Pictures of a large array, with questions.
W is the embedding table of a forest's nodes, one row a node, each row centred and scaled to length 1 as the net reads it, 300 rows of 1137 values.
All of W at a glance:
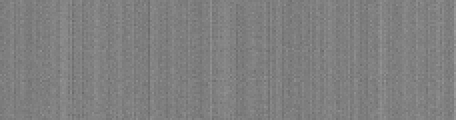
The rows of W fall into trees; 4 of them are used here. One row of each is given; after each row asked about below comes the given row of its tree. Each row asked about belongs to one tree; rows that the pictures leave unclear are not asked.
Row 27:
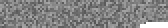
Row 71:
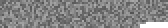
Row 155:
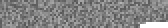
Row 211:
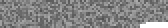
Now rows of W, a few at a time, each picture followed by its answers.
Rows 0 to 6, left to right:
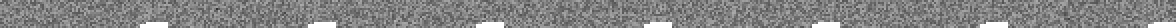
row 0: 27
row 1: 27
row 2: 211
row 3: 71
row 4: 71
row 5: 27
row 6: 71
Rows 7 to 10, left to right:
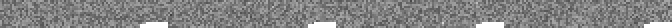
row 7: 211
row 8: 27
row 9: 71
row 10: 211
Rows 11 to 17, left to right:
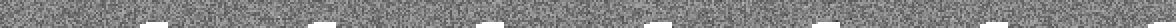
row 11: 27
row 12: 211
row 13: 211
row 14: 27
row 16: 155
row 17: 211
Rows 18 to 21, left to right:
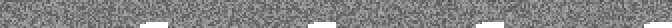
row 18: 71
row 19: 71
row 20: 27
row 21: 71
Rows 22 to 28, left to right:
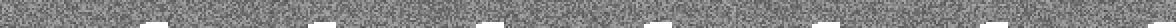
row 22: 211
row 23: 27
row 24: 71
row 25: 27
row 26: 71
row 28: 211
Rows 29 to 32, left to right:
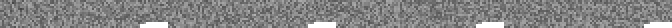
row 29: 211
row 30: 71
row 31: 71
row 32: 211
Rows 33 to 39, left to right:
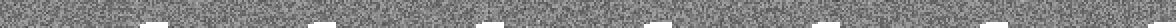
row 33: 71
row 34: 211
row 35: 27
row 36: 27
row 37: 71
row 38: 211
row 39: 27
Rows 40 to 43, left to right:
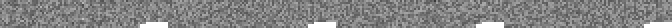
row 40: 155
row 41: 27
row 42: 211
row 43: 27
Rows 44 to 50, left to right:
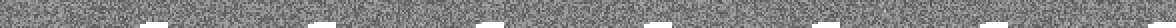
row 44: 71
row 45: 211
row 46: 211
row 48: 71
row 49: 155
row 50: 211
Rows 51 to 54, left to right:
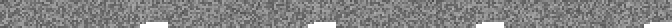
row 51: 27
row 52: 27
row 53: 27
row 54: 27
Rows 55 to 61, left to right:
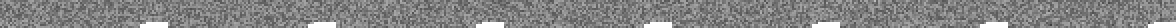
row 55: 71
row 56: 211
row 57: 71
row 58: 71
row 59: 27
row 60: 211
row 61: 27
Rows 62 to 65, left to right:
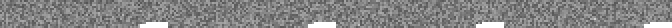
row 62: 155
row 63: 211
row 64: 27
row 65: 71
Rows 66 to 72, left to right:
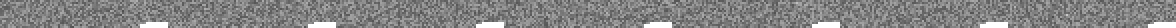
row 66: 71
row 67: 71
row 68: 27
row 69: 211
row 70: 27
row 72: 211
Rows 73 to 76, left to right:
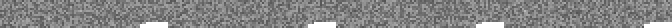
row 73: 211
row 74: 27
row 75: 71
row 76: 27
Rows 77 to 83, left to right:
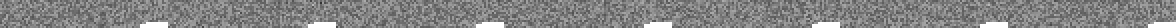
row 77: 27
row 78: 71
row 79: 71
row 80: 27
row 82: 211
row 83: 27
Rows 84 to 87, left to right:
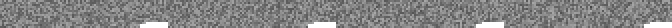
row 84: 211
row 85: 71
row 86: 27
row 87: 211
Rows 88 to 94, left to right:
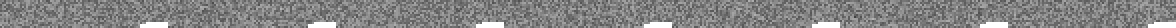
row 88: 71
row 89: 211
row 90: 71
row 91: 155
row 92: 71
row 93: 71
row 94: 27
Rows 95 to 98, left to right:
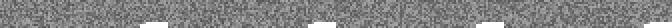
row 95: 211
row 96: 211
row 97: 71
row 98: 71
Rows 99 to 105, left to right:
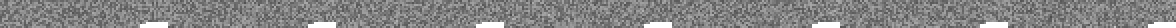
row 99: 27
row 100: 211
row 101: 71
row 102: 211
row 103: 27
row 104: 211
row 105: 211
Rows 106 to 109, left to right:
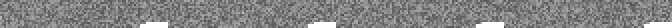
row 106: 71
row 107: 211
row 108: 211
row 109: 71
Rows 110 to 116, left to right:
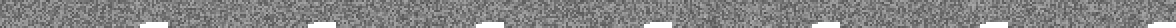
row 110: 71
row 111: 211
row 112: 155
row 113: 27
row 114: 211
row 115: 27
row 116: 211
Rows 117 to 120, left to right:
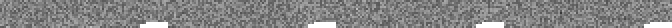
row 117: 211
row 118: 27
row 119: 27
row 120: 211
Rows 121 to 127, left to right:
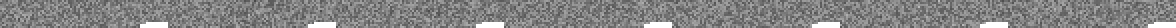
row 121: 27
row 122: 27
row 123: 71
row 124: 71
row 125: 71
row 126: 71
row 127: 71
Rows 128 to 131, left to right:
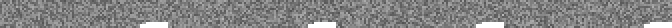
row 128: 211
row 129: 71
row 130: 71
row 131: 211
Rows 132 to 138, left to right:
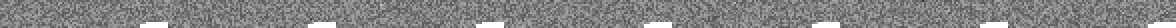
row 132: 27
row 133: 211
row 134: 27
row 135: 71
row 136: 211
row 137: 27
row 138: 71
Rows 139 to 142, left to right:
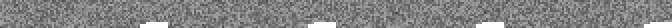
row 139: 211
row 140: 211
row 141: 211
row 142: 27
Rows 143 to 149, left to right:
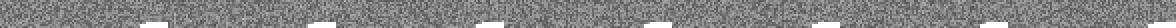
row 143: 71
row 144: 155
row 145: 27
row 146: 211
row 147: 71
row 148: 211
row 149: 27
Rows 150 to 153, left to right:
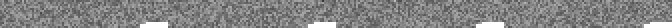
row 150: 27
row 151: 71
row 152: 211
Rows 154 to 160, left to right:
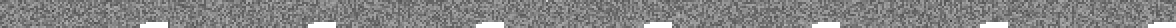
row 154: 27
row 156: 211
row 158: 71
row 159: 27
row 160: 71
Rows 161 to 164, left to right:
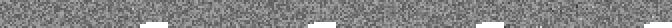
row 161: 71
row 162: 27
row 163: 211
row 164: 211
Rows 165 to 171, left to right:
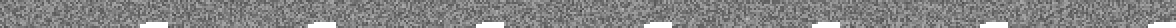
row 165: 71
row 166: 211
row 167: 27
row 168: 211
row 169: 211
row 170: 211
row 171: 27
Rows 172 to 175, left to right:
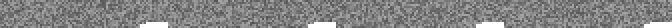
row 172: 27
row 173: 71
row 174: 71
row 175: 27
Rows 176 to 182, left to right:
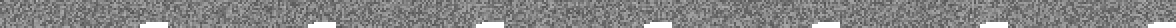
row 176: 71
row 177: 71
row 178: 27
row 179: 27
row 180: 27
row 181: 27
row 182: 71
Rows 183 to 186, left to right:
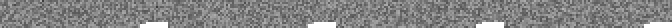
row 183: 27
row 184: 155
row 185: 71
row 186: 211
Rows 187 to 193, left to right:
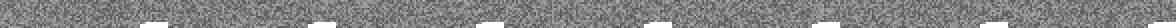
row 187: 71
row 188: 211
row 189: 211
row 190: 211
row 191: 27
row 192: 27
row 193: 27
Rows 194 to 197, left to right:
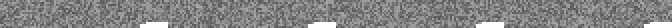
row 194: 27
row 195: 211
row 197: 211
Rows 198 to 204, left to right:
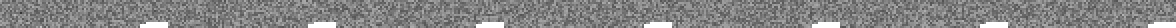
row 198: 211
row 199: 211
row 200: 71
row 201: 71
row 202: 71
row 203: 211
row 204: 71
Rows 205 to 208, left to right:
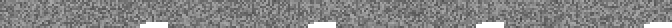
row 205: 71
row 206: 27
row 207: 27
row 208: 211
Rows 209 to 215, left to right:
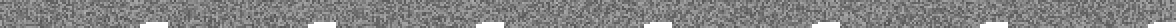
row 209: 211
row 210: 211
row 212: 71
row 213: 27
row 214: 71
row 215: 27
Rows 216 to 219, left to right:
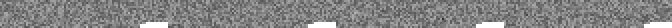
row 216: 71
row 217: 211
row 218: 27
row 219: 211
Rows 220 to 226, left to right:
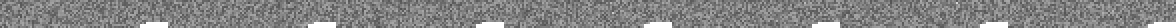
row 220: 71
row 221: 71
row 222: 211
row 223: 211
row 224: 27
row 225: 27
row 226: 211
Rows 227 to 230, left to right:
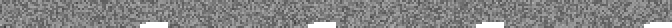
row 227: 211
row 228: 211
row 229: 71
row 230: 211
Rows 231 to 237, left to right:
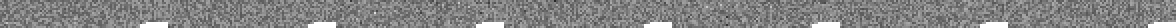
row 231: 27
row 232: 211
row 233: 27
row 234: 211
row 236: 211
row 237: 27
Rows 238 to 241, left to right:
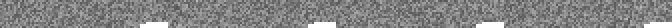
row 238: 71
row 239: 71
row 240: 27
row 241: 71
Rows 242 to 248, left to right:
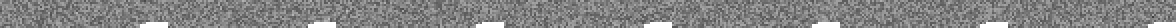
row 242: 211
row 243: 71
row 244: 27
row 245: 211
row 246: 211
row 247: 27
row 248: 211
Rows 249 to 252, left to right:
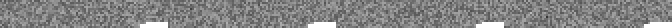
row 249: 71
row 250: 155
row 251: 27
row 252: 211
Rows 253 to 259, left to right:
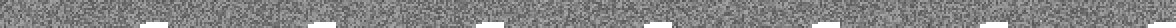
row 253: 71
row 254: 71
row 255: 71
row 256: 71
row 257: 71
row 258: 155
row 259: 27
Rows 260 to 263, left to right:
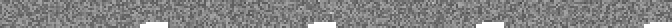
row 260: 211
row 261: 155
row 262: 27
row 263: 71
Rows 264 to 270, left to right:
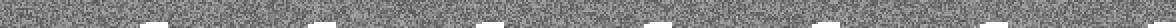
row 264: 211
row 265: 27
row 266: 27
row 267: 211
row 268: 211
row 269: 155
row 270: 71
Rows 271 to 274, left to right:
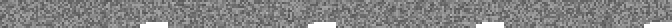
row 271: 27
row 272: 155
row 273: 71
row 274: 27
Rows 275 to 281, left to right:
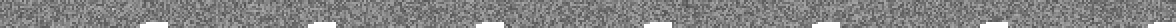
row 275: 211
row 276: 211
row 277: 71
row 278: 71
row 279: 155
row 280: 27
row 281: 71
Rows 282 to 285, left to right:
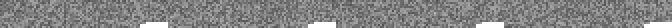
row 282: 71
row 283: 71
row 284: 155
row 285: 27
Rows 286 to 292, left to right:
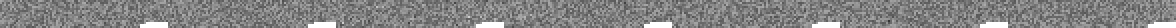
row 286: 211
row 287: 27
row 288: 155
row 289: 27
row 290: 71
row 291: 71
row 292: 27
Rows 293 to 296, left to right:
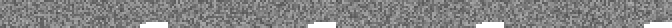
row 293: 211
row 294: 27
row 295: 71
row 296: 27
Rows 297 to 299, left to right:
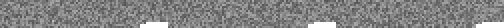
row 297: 71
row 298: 71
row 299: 27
